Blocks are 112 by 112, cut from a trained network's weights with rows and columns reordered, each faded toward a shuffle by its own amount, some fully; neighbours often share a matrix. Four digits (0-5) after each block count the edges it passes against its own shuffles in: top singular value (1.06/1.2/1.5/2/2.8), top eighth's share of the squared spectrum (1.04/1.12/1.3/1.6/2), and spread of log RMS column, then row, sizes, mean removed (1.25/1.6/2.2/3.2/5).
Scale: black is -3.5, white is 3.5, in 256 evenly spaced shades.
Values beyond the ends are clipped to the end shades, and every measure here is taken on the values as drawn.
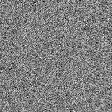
3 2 0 0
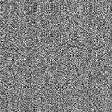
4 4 1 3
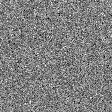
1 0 0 0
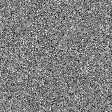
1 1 0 0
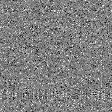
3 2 0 2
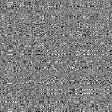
4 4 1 4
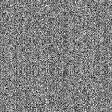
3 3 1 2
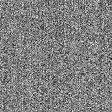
3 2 0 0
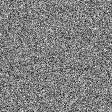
0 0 0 0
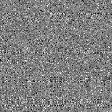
4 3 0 3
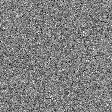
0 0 0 0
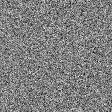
0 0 0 0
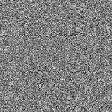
4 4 1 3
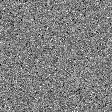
0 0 0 0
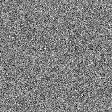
2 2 0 0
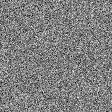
1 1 0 0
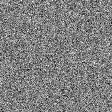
1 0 0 0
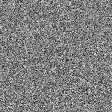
2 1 0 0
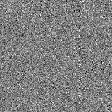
3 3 1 1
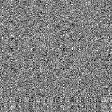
4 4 2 2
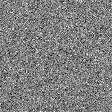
2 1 0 0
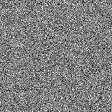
2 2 0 0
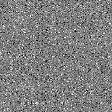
3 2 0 2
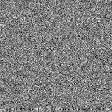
4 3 0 2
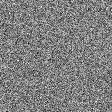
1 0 0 0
